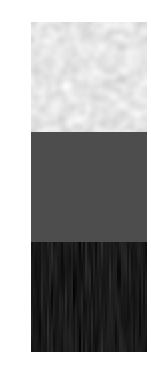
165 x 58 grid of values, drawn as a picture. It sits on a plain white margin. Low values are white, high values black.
The table splits into 3 rows of 1 panel. Panel 1,1: very low, blotchy, faint in contrast. Panel 2,1: high, flat. Panel 3,1: very high, streaked downward, faint in contrast.
